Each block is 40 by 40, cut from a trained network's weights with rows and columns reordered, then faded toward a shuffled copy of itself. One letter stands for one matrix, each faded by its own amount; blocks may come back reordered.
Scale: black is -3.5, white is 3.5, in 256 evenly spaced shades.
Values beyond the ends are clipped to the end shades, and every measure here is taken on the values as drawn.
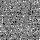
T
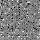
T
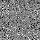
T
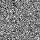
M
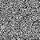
M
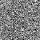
M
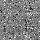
T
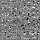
T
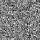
M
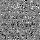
T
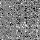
T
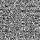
M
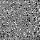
T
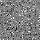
T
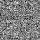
M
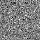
M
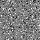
T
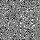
T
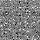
T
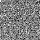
M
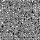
T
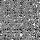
T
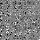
T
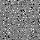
T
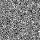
M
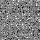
T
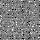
T
